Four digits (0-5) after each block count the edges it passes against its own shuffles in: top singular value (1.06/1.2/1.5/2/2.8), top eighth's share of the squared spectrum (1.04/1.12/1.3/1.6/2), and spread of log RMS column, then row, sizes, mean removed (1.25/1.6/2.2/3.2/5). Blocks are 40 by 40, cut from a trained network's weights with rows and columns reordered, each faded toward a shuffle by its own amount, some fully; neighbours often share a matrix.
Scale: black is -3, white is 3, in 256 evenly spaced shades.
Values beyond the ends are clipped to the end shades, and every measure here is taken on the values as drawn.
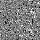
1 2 1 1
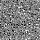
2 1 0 0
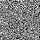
2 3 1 1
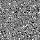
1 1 0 1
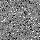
0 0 0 0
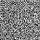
3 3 1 0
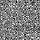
2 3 1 1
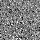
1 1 0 0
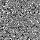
1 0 0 0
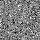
0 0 0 0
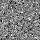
0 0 0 0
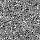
0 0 0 0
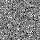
0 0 0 0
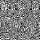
3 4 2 2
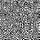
3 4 2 2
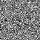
2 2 1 1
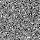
1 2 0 0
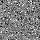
1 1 0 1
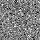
1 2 0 0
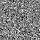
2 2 0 1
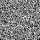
2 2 0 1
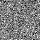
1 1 0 0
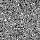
0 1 0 0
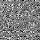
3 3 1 3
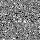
1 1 0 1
